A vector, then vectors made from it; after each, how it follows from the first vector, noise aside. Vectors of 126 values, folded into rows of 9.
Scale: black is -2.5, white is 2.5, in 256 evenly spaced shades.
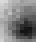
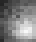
negated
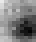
copied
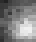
negated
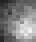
negated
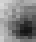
copied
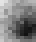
copied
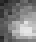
negated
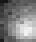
negated
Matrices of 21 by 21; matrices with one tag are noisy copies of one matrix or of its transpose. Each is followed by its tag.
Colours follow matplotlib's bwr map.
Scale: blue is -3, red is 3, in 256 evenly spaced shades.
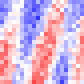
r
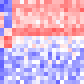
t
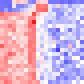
t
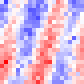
r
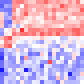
t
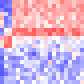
t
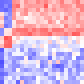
t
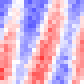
r
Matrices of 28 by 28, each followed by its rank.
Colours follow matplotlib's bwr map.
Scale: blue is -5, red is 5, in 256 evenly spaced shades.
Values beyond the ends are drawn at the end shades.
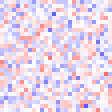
full rank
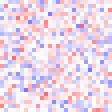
full rank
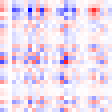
two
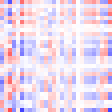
two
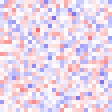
full rank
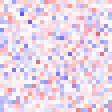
full rank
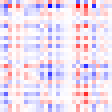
two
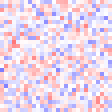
full rank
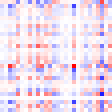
two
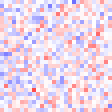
full rank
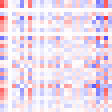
two
